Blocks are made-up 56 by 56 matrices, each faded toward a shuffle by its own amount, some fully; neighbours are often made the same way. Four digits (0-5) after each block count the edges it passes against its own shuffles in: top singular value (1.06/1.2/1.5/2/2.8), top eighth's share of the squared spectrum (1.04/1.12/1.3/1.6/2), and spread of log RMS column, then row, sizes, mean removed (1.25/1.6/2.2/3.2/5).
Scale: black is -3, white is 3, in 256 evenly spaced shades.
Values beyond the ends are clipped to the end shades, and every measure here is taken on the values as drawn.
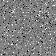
1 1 0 0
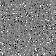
1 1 0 0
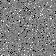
0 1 0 0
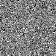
0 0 0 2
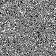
0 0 0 0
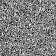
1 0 0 1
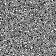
0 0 0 0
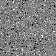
0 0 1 0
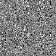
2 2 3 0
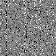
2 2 2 0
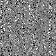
1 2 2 0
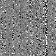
2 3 3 0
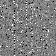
2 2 2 0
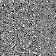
2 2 2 0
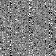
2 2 3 0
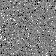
0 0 0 0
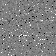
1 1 0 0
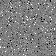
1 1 0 0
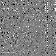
2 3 2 2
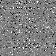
2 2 1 2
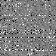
2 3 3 3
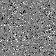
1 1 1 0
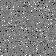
0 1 0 0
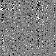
2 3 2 2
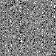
1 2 3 0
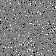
1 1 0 0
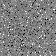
0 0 0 0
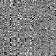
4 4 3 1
